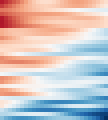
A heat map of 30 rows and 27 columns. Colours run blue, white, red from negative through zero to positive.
The grain runs across in streaks. The ninth with the highest average is the top left. The bottom right is the ninth with the lowest average. There is an overall slope up to the top left.
